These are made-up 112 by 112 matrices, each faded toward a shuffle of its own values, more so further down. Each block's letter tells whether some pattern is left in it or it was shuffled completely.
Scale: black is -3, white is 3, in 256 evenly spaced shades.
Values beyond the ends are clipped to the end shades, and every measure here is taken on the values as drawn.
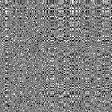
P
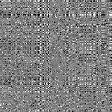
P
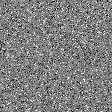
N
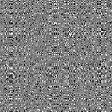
P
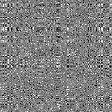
P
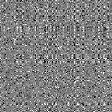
P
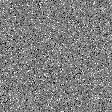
N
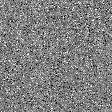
N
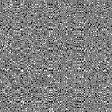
P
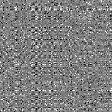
P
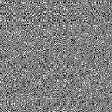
P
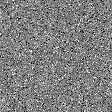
N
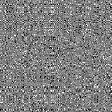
P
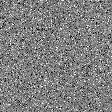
N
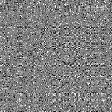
P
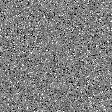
N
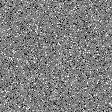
N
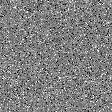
N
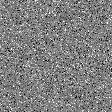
N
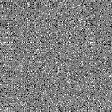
P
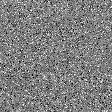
N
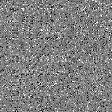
P
